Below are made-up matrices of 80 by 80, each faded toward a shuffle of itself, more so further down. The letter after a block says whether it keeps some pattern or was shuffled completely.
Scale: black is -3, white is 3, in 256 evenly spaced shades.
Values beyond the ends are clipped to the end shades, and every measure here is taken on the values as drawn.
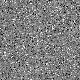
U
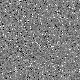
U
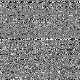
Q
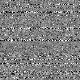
Q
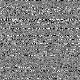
Q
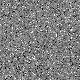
U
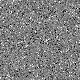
U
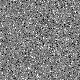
U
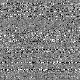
Q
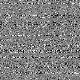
Q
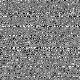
Q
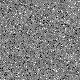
U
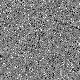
U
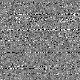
Q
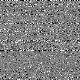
Q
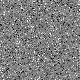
U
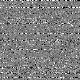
Q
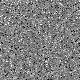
U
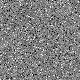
U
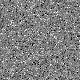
U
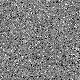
U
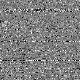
Q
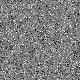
U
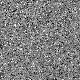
U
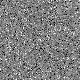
U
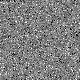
U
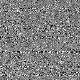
Q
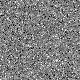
U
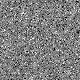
U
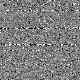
Q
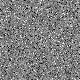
U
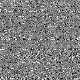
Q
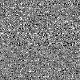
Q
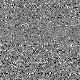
Q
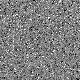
U
